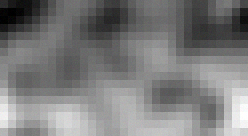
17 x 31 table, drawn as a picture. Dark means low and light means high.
The field is mottled with small blotches. On average the colour sits 50% of the way up the scale. No lone cell stands out from its neighbours. The field climbs toward the bottom.
